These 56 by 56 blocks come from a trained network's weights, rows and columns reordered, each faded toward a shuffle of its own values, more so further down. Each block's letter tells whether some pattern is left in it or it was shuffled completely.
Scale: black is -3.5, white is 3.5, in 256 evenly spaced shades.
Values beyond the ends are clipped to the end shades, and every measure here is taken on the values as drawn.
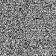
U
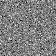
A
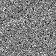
A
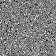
A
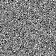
A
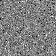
A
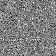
A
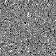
U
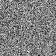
A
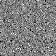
U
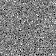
U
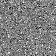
A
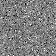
A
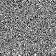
U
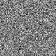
U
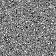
A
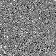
U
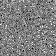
A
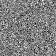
A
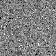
U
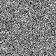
A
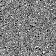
A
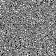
A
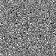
U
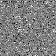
U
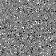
U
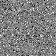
U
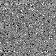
U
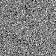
U
